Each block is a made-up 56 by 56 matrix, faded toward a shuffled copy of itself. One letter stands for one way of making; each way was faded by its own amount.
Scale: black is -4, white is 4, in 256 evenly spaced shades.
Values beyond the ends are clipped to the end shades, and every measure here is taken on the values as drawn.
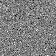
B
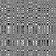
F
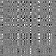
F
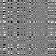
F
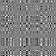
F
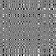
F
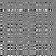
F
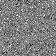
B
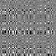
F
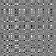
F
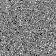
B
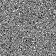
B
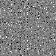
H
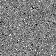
B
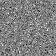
B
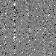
H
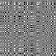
F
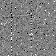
H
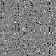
H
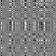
F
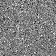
B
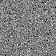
B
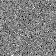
B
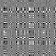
F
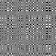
F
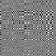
F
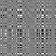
F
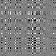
F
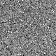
B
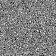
B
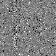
H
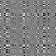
F
